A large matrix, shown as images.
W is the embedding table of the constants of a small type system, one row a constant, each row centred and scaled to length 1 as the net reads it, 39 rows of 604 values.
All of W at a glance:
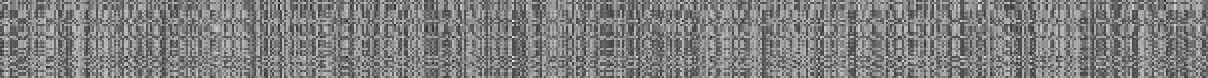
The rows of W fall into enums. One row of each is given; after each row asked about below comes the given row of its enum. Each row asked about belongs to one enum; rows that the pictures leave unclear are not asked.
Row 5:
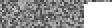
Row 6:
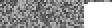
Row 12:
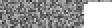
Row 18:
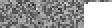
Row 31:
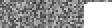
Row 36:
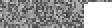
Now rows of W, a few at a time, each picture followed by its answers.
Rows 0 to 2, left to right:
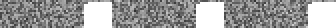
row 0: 12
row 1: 36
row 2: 12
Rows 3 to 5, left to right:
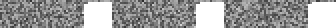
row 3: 12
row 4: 12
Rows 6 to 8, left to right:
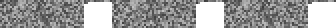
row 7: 5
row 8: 6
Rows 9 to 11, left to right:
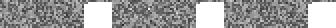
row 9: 36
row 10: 18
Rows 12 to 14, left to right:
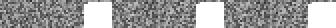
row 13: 31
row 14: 31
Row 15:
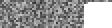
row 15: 31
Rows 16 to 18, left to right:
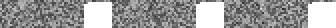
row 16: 5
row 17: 6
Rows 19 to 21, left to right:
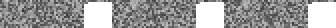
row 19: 36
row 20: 5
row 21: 6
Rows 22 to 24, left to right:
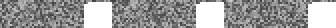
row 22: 5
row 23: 6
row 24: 36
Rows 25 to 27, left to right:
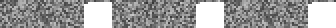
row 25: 6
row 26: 31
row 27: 6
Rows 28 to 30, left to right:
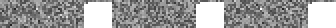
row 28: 18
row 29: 36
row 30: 18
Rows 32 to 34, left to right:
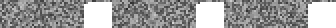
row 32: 5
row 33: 18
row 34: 36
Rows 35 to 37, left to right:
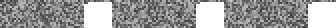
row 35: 6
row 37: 36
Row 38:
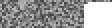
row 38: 5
